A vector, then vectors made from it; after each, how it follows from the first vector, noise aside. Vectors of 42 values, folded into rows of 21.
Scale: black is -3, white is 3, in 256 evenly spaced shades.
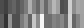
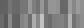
shrunk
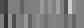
partly zeroed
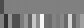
partly zeroed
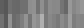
shrunk
